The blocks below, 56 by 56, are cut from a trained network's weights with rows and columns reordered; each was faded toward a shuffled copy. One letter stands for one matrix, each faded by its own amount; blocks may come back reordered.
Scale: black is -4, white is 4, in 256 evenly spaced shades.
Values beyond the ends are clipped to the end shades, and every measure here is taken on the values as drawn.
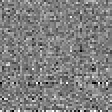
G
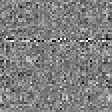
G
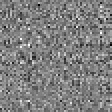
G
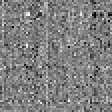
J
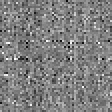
J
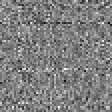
G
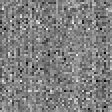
J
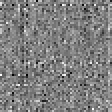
J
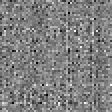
J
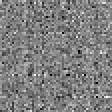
J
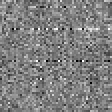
G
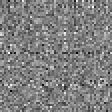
G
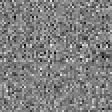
G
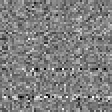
G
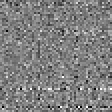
G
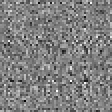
G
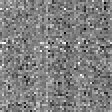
J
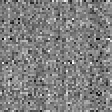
J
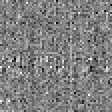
J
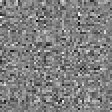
G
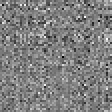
G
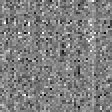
J
